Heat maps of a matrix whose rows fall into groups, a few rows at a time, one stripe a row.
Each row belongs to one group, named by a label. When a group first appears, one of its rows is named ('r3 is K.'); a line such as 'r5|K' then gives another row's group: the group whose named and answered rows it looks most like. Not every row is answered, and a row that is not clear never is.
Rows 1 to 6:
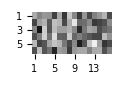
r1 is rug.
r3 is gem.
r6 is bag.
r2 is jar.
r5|gem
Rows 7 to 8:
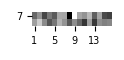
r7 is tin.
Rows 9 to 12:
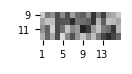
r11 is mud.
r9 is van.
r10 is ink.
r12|jar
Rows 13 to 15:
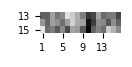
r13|gem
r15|van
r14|gem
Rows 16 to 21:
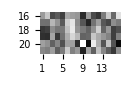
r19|mud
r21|mud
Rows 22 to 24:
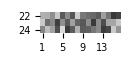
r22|rug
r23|van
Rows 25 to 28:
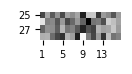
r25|bag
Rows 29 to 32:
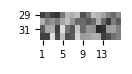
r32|jar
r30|gem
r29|mud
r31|jar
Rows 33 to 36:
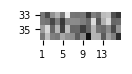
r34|bag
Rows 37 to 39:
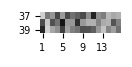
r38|bag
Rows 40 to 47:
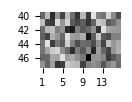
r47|mud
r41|gem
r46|gem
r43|gem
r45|ink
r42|ink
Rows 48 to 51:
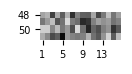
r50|rug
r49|mud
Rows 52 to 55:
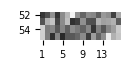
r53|ink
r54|van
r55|van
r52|mud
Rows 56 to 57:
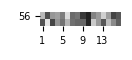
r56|gem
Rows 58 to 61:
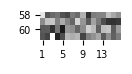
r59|jar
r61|mud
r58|van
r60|bag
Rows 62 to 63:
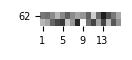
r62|jar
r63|tin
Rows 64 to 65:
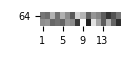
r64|jar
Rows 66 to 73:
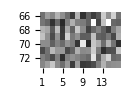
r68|rug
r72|bag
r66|ink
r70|tin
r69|rug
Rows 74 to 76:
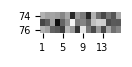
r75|mud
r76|tin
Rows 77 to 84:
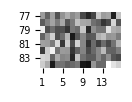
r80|ink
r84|van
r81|rug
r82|ink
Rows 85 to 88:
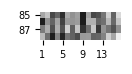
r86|bag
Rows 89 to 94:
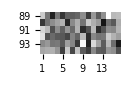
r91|rug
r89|van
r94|rug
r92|van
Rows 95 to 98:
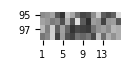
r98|ink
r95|mud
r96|rug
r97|ink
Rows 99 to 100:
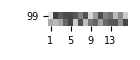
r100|rug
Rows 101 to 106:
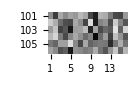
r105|jar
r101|gem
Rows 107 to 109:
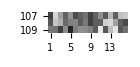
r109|bag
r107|ink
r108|ink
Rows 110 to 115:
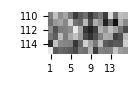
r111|jar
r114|jar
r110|ink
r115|van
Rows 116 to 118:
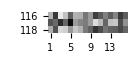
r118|gem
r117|bag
